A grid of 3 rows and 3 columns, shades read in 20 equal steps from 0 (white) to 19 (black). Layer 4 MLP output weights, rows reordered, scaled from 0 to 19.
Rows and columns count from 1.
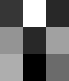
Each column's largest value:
15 19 16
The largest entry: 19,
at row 3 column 2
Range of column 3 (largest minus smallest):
9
